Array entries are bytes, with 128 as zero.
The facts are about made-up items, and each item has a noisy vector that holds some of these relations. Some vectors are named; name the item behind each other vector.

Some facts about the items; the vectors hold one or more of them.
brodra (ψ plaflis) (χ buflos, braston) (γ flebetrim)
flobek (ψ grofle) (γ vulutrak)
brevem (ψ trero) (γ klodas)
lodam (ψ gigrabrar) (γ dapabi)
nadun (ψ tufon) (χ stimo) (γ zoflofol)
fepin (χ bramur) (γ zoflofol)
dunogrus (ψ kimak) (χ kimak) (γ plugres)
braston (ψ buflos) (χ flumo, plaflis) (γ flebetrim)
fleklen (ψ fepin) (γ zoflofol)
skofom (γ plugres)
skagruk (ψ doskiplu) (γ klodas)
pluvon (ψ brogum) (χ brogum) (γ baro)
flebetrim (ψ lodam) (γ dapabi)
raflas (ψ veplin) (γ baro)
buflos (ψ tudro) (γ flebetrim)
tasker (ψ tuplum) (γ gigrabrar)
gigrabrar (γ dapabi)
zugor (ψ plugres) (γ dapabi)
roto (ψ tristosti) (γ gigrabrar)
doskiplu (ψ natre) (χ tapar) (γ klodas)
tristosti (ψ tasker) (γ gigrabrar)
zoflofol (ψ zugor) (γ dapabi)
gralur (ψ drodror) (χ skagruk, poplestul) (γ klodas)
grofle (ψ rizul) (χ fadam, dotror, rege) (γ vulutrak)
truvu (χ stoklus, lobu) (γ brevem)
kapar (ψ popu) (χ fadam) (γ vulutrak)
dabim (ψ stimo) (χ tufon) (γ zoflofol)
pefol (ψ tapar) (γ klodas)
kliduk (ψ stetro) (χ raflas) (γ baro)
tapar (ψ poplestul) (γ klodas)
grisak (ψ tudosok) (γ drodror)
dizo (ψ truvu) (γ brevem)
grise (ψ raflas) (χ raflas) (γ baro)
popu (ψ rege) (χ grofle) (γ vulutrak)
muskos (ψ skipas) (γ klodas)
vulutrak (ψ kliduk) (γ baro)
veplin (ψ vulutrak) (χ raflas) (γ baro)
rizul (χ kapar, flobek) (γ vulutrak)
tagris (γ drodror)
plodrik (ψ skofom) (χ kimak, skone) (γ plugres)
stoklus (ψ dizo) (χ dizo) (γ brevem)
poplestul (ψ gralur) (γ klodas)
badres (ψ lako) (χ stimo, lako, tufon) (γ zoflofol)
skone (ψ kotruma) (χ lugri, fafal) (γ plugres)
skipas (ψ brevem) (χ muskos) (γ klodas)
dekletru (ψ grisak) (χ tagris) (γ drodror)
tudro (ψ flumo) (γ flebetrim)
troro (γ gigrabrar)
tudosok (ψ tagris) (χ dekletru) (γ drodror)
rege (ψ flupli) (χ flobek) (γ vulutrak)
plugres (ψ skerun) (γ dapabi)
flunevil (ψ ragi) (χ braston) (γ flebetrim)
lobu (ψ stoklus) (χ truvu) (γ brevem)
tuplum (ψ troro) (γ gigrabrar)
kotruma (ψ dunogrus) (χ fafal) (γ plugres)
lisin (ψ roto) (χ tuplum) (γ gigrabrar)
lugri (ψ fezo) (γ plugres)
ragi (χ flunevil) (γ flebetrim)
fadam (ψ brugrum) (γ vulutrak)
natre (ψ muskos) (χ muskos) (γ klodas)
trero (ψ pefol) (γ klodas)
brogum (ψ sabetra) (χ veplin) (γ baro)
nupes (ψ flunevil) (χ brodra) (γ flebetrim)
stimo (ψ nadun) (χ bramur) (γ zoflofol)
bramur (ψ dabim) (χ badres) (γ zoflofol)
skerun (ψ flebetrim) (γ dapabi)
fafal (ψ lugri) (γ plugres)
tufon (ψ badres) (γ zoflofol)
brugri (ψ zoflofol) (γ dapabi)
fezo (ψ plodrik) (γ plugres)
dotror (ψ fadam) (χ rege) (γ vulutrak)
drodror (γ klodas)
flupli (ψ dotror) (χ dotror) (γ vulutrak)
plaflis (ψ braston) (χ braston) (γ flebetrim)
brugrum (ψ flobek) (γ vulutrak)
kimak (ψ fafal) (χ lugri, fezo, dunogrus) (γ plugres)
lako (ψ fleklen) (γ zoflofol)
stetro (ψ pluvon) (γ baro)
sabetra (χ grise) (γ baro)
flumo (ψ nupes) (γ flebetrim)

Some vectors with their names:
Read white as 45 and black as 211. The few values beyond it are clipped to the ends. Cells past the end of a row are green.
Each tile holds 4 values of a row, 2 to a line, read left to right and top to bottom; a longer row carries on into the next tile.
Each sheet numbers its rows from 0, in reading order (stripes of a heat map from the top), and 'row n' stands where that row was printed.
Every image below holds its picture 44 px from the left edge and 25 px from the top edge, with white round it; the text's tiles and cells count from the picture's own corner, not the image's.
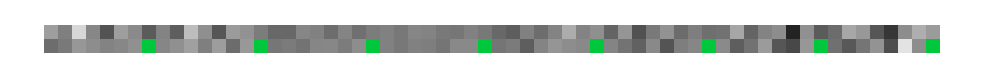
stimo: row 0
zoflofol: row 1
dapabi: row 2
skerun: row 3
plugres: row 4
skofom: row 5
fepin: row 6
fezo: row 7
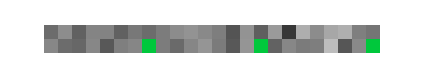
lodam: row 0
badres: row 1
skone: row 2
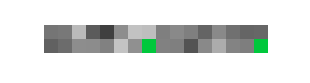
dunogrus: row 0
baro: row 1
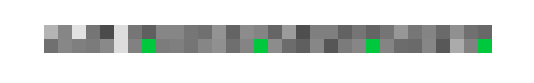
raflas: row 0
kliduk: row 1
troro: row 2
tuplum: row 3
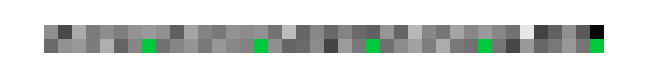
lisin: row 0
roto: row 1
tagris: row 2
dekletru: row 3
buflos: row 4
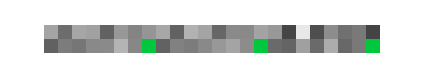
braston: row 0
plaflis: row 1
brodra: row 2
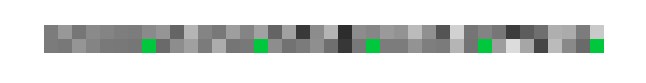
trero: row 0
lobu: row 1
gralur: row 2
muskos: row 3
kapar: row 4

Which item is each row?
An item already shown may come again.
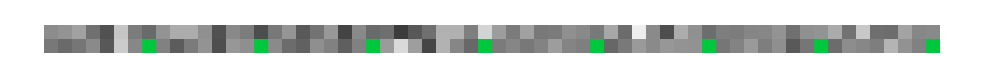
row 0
lugri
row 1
lako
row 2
pluvon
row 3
kapar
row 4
veplin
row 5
bramur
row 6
skipas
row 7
grise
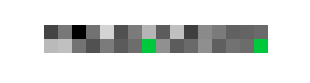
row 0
grofle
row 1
drodror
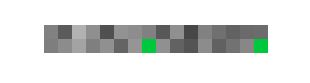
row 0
zoflofol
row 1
gigrabrar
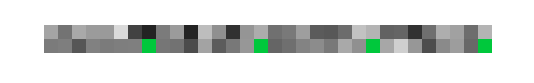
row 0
fafal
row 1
ragi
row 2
kimak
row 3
dotror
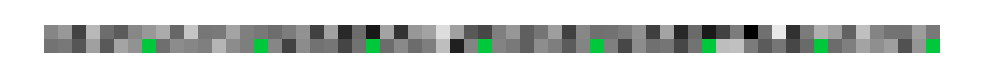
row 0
flunevil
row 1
grise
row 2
nupes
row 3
kotruma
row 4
pluvon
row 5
nupes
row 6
rizul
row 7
dabim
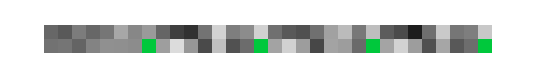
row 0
plugres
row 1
popu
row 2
rege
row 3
flupli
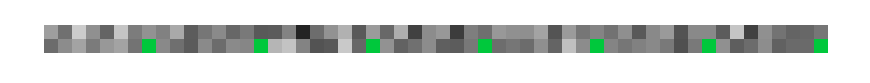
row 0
skagruk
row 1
brogum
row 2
flobek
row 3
truvu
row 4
flumo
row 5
tudosok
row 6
drodror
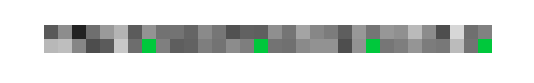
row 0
flobek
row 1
flebetrim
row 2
nadun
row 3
muskos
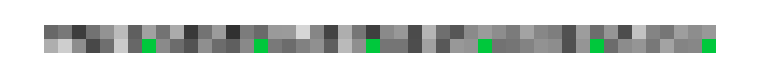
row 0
fadam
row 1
sabetra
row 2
tufon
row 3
flunevil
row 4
nadun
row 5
brugri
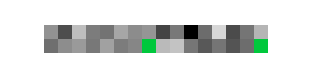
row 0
brugri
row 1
grofle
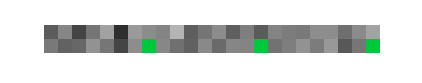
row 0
plodrik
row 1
brogum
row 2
skipas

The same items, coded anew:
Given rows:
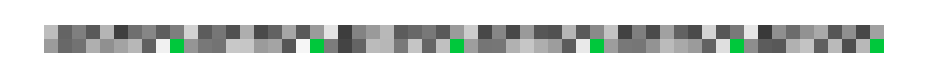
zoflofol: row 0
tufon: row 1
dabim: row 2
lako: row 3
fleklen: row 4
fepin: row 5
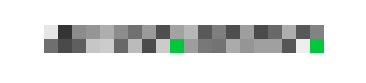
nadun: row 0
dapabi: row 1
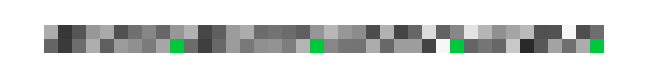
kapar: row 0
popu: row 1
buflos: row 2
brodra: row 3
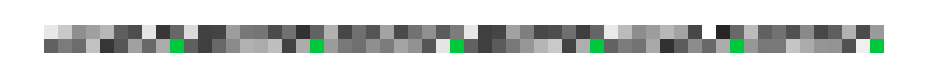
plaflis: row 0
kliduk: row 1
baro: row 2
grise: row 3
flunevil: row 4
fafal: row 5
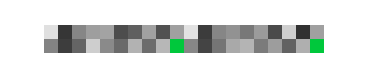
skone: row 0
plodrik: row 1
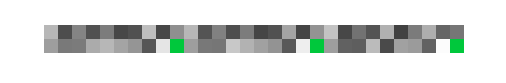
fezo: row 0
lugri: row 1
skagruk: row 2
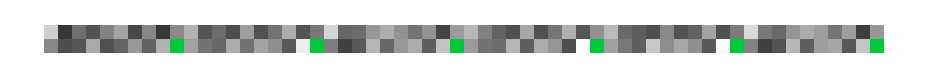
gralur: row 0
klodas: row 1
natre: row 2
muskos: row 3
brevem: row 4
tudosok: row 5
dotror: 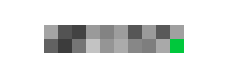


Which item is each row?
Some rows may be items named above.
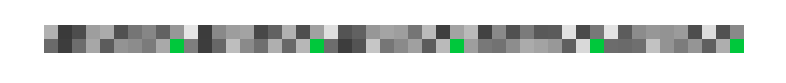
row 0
kapar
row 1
skone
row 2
truvu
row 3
gigrabrar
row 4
nupes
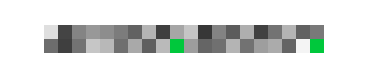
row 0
kimak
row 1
brugri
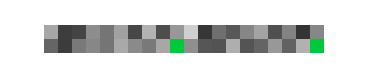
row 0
grofle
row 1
gralur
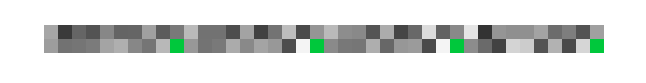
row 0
flobek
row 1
plugres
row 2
buflos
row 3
badres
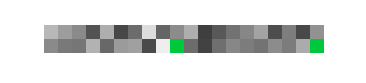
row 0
buflos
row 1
rizul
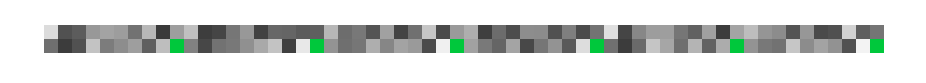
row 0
truvu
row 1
raflas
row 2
plugres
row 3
drodror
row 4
dunogrus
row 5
flumo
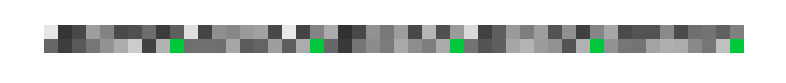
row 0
grise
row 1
ragi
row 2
grofle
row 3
pluvon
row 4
fadam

